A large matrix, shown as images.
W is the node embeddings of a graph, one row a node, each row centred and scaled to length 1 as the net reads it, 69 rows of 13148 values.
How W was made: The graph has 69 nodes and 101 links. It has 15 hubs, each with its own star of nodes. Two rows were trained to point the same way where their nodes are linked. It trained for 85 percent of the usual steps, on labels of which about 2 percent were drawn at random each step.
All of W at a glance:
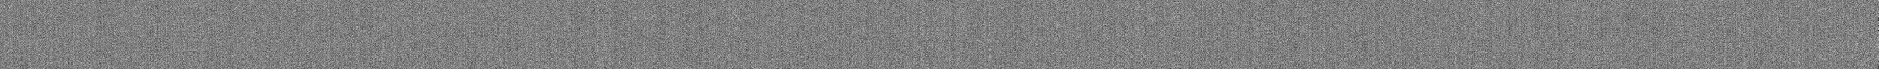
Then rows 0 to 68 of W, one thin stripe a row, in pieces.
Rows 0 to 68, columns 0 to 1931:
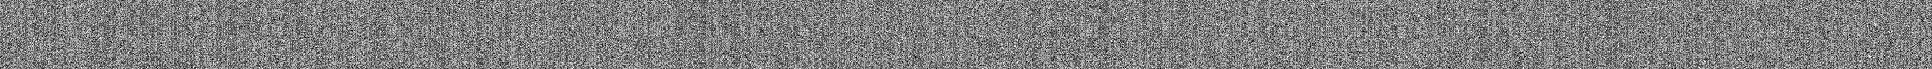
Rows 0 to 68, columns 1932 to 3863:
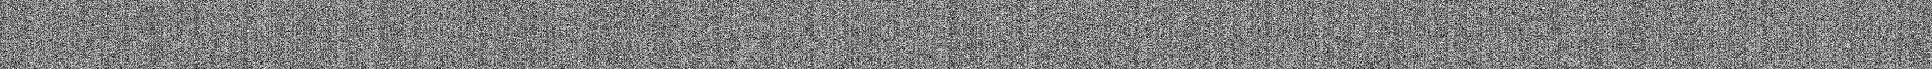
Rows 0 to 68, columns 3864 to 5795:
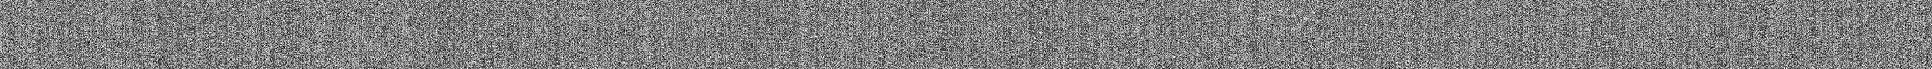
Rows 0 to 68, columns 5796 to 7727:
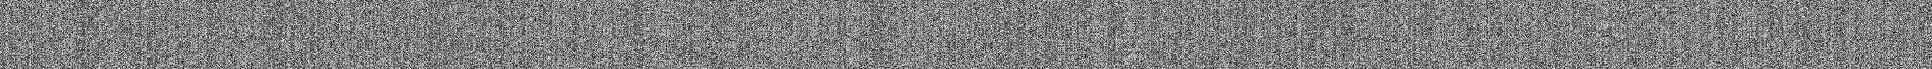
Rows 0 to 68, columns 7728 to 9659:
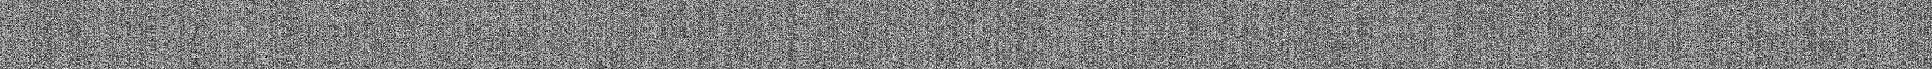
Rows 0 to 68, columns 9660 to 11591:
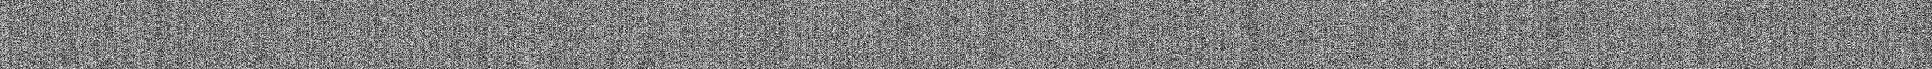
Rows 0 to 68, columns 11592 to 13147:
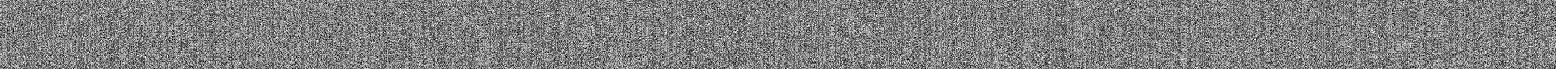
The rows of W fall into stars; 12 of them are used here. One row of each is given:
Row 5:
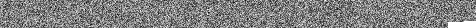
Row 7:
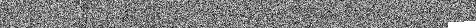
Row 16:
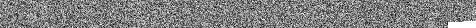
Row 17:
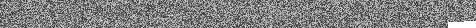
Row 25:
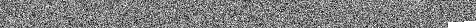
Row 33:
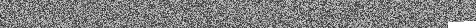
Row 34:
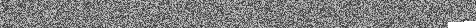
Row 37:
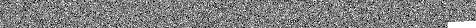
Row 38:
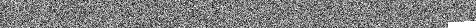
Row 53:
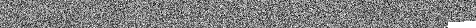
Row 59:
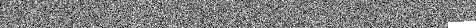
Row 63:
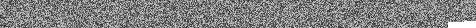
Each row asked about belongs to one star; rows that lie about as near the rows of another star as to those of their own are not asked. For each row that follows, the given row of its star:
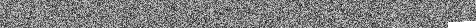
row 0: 63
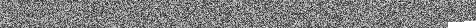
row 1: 5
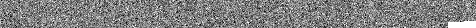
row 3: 5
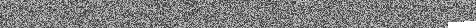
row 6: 38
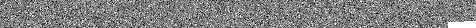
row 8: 37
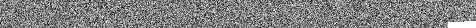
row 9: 37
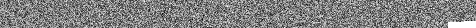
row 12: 59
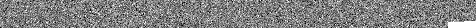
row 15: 37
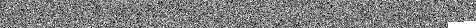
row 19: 17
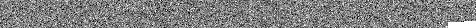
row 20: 38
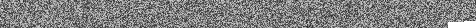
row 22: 7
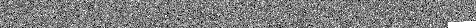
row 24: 34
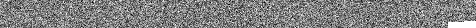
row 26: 63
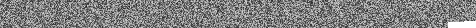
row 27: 37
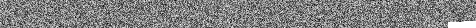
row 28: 16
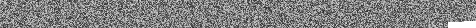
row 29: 16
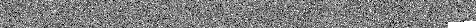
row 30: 34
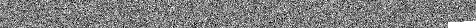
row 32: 16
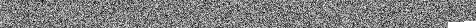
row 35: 53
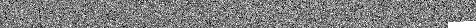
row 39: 33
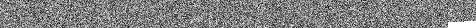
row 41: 25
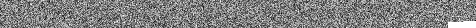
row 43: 33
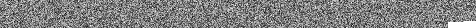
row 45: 16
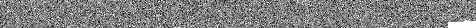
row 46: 38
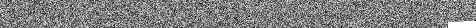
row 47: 33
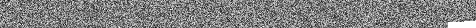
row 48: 34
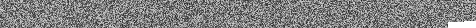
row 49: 25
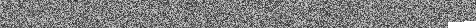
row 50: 5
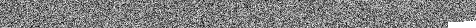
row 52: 59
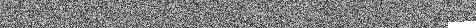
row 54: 5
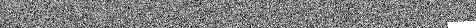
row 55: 7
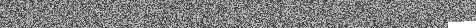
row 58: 59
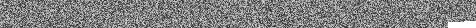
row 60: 53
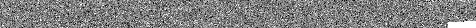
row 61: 38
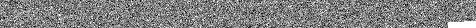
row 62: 63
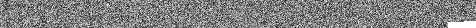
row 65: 34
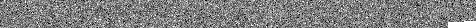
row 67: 17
